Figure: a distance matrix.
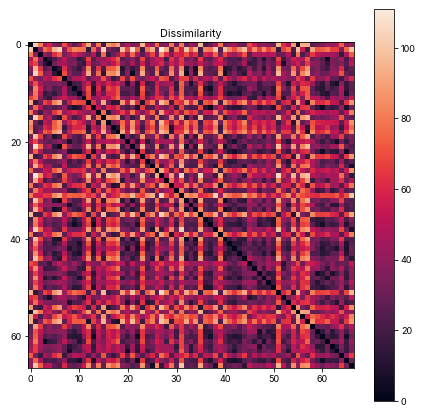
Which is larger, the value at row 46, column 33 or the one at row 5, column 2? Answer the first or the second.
the second
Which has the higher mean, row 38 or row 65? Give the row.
38
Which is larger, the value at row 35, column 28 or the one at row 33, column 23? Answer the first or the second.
the first
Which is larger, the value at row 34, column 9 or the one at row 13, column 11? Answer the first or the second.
the second
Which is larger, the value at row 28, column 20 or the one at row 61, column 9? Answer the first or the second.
the first
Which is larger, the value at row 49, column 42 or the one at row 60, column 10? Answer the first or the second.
the first
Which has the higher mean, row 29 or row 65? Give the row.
29
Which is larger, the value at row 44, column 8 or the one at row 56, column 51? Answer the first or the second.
the second
